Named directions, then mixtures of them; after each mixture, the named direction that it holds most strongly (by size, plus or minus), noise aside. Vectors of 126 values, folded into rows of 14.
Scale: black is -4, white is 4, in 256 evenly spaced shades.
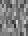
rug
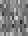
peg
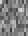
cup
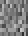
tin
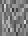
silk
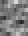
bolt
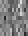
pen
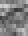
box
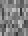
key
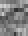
box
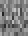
key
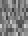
key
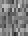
pen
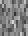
rug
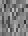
silk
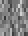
pen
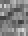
box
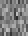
peg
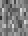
key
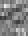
box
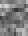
box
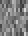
rug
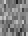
bolt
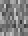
peg
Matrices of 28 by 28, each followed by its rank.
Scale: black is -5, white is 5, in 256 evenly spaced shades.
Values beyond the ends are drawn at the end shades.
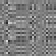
two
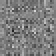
five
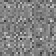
five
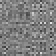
five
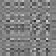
two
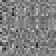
five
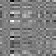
two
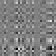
two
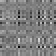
two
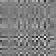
two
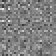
five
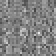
five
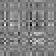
two
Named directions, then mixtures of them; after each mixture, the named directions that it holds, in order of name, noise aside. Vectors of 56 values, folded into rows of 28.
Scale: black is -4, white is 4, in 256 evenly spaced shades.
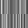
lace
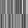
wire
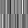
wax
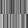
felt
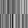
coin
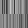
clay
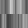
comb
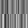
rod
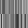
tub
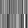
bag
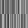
coin, lace, rod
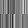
coin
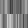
comb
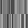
bag, coin, felt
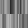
comb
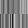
coin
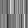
bag, clay, comb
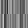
lace, rod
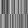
clay, coin, rod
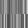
bag, wire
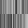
clay, coin, comb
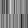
clay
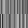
tub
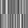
coin, lace, wire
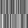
felt, rod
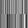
bag, comb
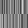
clay, felt, wire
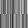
coin
